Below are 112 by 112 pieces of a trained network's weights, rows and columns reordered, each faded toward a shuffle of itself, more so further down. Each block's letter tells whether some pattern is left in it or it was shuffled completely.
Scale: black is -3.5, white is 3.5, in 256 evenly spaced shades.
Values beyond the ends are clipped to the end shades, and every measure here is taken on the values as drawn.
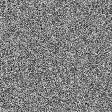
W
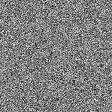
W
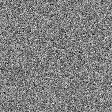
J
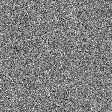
J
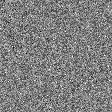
J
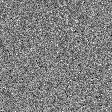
J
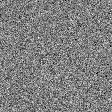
J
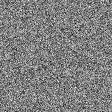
J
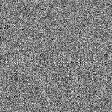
W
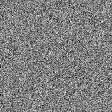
W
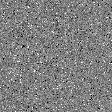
W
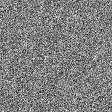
J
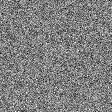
J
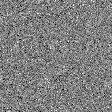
W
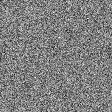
W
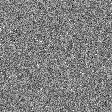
J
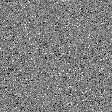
W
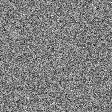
W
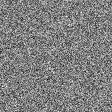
J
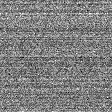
W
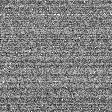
W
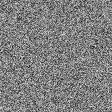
J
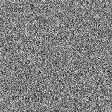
W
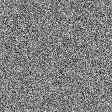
W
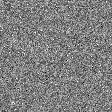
J
